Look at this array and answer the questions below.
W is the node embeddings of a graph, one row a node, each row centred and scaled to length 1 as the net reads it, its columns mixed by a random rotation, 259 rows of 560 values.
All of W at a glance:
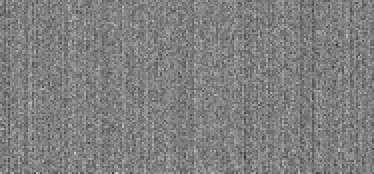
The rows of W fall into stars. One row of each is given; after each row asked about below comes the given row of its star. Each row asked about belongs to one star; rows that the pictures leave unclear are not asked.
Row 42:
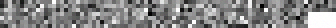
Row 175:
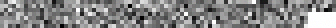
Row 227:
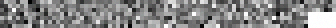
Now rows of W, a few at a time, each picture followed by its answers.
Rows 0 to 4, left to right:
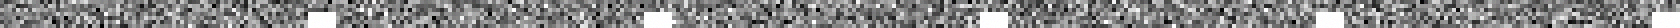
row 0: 42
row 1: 42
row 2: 175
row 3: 227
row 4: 227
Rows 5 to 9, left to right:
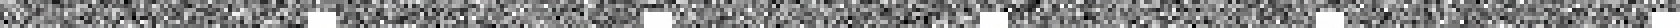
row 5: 175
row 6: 42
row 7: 175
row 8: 227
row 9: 227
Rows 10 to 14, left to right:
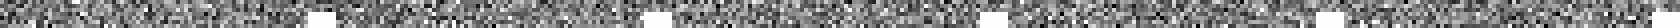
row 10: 42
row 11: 42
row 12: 42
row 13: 175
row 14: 227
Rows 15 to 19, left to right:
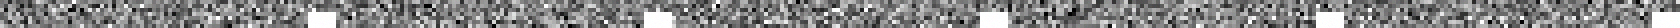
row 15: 227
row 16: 42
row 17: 227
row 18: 42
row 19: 42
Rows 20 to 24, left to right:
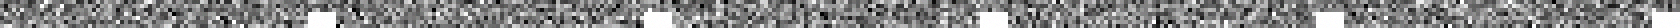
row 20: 227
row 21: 227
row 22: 175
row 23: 42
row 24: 42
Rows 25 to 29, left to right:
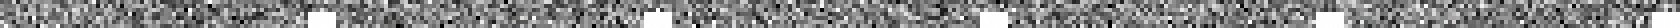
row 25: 175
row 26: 175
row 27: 227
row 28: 42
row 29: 175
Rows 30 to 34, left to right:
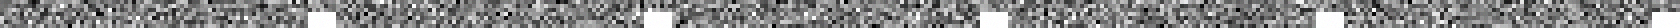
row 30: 227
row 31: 227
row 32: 42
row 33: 175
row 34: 227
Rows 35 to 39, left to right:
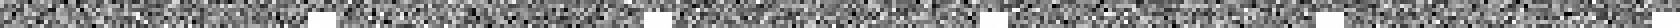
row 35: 227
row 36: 175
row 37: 42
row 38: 42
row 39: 42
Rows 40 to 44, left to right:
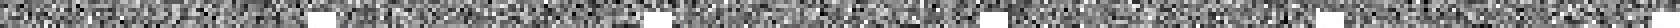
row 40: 42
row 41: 175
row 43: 42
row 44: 227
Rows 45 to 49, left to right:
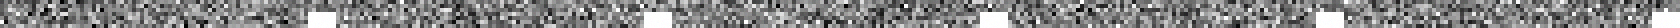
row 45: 227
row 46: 175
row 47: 175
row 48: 227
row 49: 175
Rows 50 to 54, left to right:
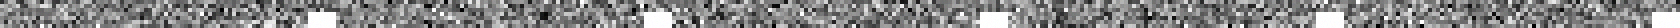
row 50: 175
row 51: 175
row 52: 227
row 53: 175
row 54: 175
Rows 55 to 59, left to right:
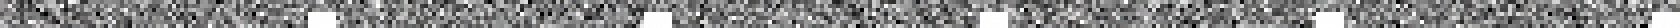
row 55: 227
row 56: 175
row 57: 227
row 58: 227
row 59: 175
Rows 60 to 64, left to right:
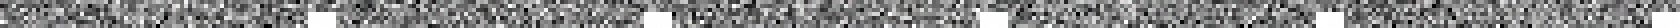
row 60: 42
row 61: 227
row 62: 227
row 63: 42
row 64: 42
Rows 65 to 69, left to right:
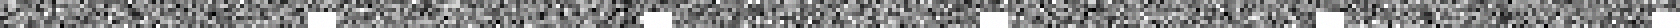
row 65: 175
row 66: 42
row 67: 42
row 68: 42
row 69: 227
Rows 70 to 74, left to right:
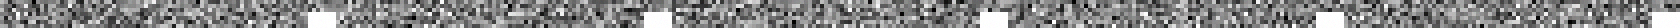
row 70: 227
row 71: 175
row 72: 42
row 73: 42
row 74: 227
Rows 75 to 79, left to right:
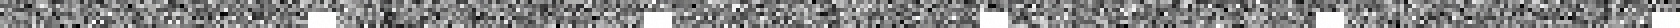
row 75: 175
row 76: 175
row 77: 42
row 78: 42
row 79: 175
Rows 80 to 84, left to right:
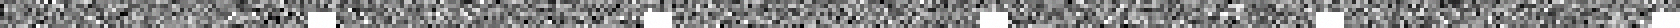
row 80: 42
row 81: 227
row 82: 42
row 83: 227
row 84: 175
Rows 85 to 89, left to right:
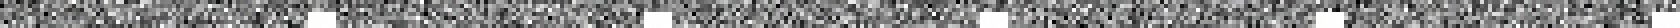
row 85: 227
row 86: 42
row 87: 227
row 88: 175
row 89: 42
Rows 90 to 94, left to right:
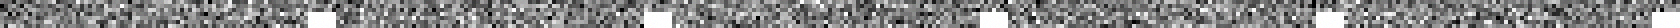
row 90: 42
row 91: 42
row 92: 175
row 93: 227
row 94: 175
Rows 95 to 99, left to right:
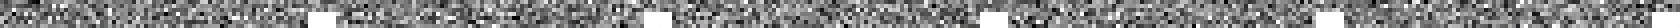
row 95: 227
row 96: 175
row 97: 227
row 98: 227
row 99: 227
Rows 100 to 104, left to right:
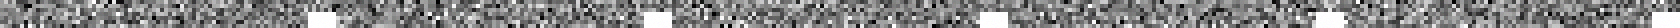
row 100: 175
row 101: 227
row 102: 42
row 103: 175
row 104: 175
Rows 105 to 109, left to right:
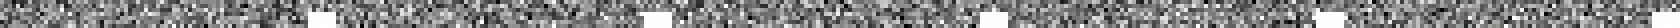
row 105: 42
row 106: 175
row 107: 175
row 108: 42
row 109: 42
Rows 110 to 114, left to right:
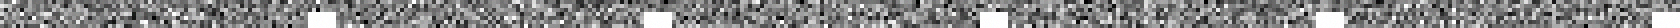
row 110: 175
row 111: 42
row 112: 42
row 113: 227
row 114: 42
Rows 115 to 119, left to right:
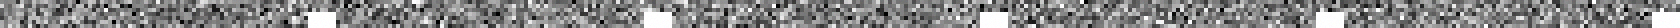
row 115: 175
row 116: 42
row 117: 175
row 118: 227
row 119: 42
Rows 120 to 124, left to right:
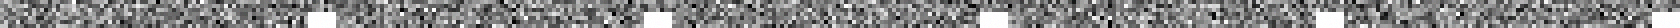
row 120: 227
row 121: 227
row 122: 42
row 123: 42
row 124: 227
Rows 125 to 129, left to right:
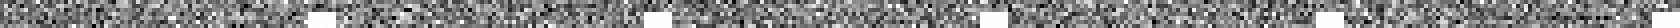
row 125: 42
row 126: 175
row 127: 227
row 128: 42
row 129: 175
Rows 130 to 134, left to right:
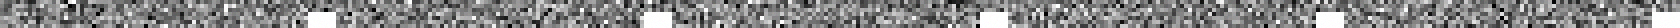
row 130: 227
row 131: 227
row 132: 42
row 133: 175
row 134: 42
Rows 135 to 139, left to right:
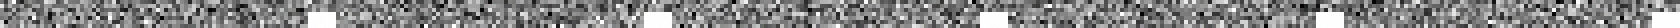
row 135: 175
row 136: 175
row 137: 227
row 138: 175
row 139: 227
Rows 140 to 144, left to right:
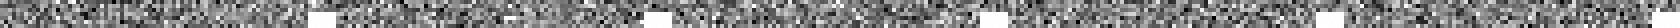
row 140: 227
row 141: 42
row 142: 175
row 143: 227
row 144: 227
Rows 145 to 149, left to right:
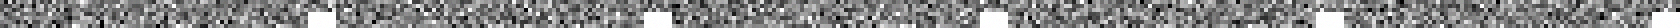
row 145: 42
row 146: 227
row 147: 227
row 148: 227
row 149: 175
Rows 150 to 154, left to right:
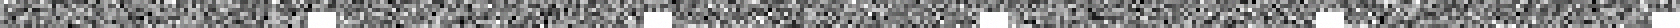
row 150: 175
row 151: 175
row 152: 42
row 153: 227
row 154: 227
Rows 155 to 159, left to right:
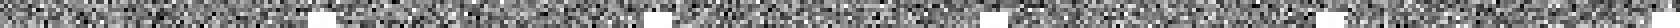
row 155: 175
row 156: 175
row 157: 42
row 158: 42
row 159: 175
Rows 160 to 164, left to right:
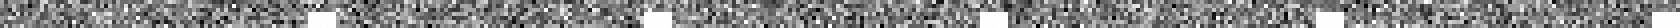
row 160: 227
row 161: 227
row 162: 175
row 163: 42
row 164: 42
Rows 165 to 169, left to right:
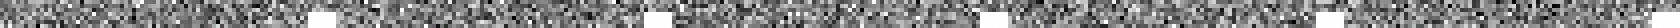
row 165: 175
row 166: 175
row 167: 42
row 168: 227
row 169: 175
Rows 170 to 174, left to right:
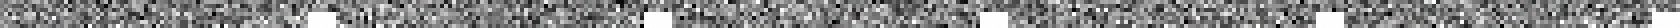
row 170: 175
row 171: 175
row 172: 42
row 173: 227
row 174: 42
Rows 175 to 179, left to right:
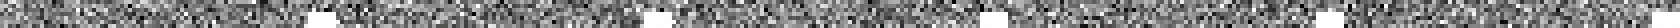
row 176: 227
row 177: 175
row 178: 175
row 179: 227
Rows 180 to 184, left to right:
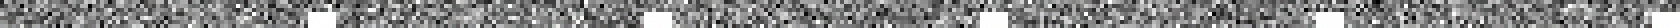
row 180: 42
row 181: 42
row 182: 175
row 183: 175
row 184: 227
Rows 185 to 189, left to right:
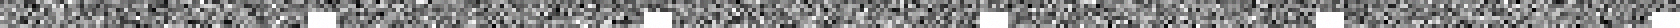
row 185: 227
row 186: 42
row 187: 42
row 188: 42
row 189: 42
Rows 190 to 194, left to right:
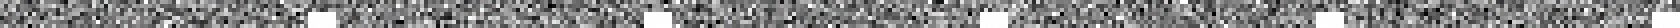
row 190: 227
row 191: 42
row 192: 175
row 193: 175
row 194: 175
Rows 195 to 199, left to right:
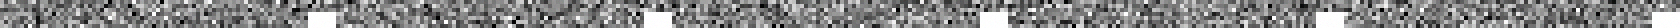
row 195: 175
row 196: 42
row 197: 42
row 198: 42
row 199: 175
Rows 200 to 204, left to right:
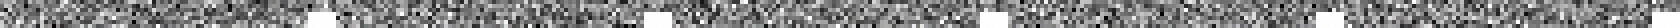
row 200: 175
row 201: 175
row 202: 227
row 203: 42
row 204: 227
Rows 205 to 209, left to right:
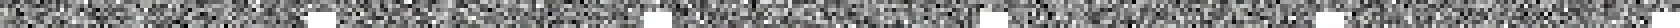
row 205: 42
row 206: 227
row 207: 227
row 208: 227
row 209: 175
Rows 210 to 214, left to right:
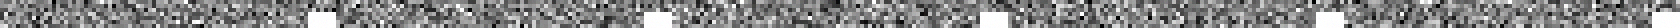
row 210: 175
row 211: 42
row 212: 227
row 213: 227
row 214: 42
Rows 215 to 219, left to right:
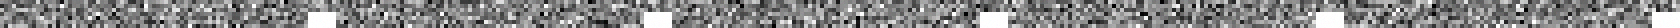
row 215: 42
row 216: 42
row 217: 42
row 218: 175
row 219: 42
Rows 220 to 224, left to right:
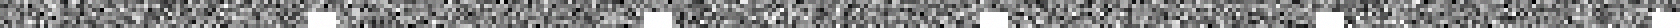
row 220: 227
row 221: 175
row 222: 227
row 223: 227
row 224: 227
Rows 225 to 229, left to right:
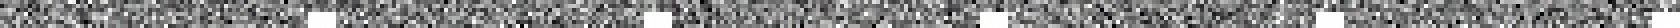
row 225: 227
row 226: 227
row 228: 175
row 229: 175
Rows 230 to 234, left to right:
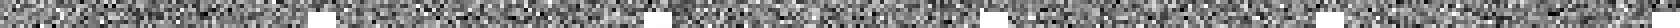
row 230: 175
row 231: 175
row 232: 42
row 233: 175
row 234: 175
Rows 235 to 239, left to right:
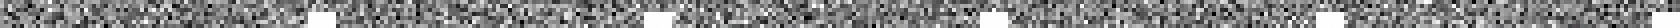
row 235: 175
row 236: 227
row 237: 175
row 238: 175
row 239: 42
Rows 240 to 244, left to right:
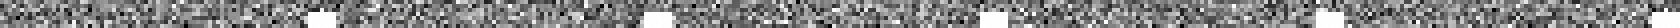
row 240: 42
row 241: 42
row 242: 42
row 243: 227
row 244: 227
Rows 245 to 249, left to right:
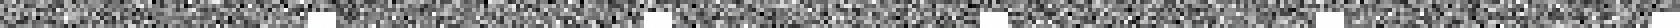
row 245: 175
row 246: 42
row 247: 42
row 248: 227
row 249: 175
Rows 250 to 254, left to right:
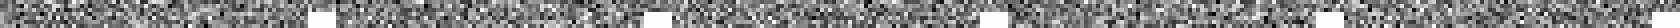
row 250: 42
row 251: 42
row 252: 175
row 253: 42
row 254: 175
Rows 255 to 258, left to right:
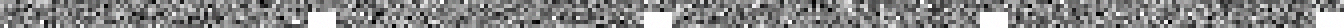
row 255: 175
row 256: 227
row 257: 42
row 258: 42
